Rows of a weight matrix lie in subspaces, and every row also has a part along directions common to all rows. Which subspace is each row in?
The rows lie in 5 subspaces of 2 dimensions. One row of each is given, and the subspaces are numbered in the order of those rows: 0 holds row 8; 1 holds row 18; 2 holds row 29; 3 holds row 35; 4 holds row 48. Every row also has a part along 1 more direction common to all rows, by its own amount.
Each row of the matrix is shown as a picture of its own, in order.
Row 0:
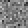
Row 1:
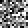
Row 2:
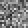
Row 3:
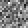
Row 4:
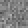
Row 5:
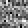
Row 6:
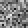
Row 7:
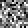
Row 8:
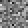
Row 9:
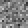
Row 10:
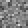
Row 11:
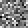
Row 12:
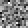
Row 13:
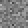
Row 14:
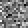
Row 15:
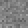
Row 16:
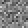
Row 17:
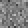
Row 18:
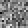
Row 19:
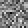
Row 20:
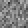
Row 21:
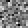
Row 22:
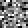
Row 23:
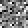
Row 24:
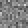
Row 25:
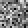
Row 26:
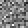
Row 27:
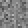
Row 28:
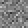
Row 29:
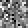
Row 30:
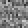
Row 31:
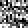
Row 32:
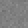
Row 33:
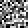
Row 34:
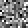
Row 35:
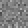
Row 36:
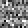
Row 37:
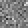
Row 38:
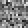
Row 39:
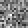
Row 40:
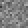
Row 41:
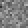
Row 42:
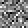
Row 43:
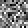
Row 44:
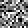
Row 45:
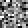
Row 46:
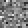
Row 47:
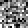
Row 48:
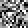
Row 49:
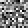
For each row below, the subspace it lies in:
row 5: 3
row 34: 2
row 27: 2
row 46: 2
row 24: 3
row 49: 4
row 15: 3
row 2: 1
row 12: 2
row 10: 2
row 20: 1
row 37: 2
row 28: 4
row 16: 4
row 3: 1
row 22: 2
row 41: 4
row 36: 3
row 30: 3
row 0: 0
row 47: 3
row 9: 3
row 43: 4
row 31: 3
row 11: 2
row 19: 4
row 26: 0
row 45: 2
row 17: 0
